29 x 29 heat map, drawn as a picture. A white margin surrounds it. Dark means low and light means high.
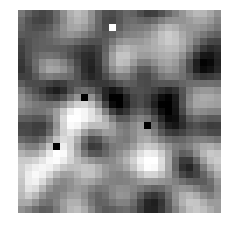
Grain: blotchy. Mirror symmetry: none. Average level on the scale: 50%. Lone odd cells: 4, 1 higher and 3 lower than their neighbours. Histogram: bell-shaped.
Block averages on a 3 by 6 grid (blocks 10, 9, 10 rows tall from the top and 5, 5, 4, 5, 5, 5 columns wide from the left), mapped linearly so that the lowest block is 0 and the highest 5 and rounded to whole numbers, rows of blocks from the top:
1 2 1 3 4 1 | 1 4 2 1 0 2 | 5 4 3 4 3 3
